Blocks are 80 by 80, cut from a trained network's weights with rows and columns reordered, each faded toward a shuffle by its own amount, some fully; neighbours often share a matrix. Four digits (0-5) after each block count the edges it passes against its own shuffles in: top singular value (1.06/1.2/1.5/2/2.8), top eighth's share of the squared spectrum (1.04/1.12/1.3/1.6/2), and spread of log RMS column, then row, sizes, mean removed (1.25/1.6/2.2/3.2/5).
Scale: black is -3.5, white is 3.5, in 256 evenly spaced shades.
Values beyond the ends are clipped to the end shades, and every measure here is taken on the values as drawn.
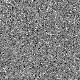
0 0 0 0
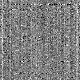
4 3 1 2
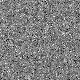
0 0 0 0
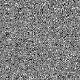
3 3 2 2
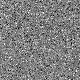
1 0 0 0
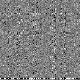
4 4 3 2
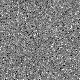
0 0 0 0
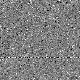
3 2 0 1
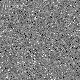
0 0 0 0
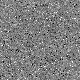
0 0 0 0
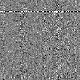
4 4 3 2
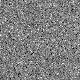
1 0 0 0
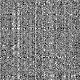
4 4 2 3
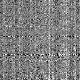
4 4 1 3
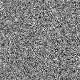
2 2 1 0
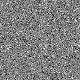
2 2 0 1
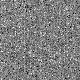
1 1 0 0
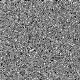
1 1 0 1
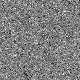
1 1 0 1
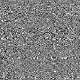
3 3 1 3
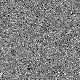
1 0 0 0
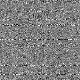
3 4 0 3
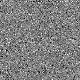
2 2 0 2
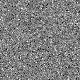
1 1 0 0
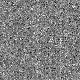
1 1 0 0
